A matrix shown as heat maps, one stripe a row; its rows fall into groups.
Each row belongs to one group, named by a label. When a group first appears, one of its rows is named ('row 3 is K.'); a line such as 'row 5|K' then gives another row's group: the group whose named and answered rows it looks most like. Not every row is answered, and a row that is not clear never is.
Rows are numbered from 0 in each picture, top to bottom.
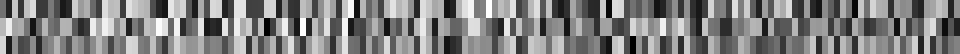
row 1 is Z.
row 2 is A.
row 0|A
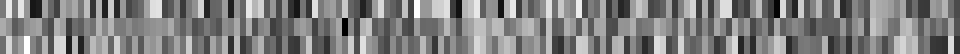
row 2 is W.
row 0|Z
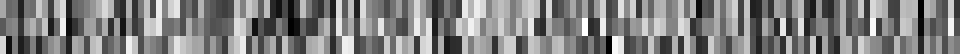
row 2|A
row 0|W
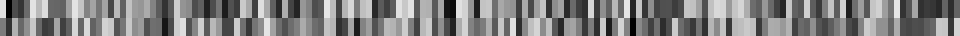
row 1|A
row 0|A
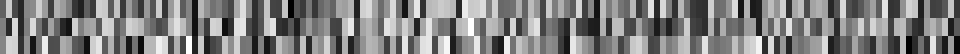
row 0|W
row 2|Z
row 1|A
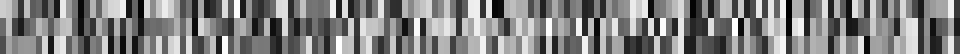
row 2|W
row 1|W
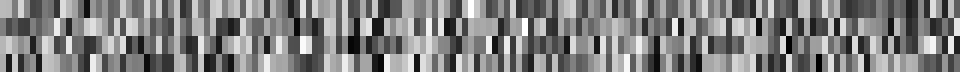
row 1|A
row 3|A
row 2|Z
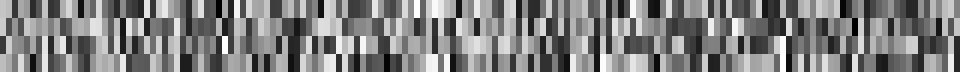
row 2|W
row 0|Z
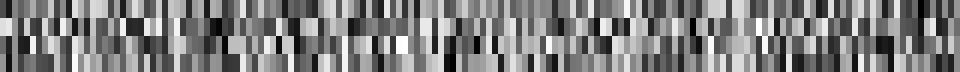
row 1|Z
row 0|A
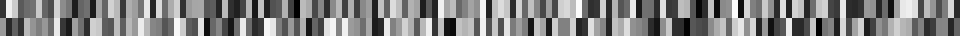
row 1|A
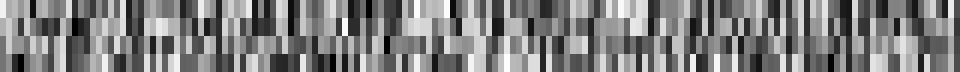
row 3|W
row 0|Z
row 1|Z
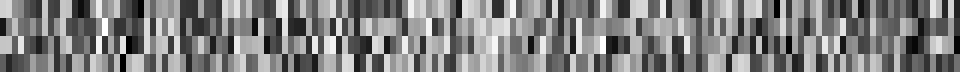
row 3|A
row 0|Z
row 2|Z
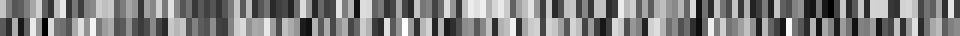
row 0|W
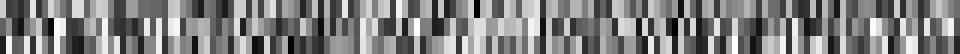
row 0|A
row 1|W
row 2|W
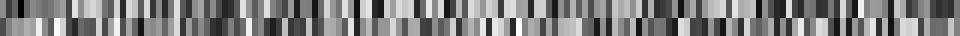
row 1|W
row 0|A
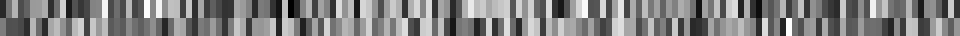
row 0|W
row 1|A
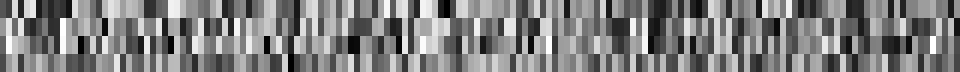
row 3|W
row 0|A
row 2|Z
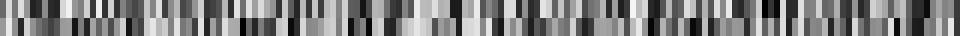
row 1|Z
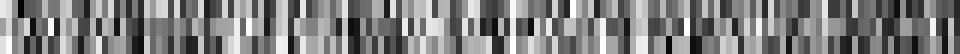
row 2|Z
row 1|Z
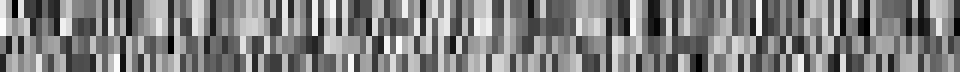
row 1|Z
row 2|A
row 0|Z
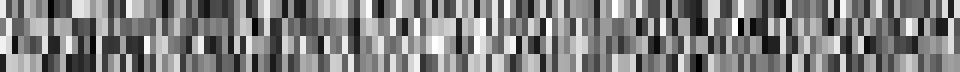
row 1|W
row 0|A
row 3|W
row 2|Z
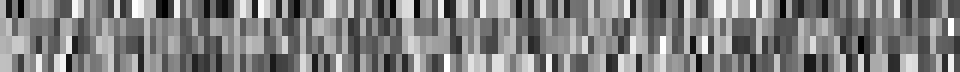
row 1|Z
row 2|Z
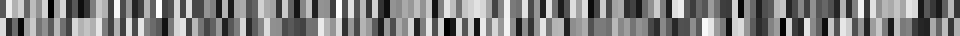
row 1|A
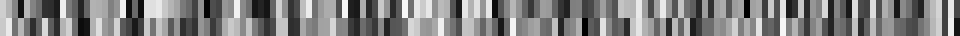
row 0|Z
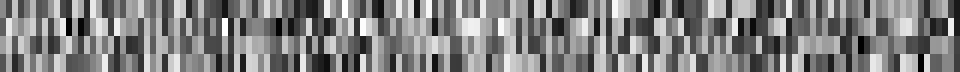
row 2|Z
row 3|W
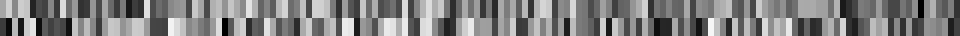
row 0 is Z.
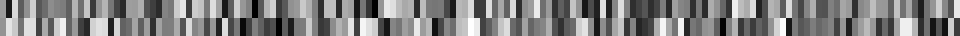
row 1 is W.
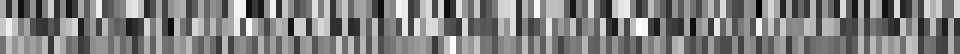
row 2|W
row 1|Z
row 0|A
